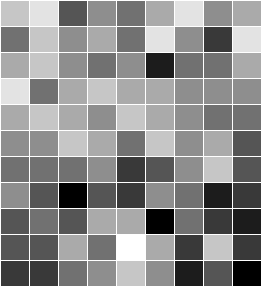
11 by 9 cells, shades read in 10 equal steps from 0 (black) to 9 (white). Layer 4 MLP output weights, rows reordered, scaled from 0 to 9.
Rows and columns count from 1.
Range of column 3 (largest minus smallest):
7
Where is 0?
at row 8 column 3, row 9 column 6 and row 11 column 9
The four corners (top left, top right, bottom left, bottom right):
7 6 2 0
